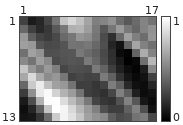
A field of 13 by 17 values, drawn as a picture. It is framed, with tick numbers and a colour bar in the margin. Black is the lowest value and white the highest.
There are no lone odd cells. The bottom left is the ninth with the highest average. The middle right is the ninth with the lowest average. The grain runs diagonally down to the right.
